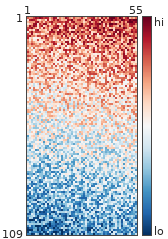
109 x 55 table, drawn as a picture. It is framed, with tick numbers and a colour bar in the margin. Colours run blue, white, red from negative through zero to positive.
Stripes: none. Grain: fine. Slope: up to the top. Ninth with the lowest average: bottom left. Odd rows or columns: none.
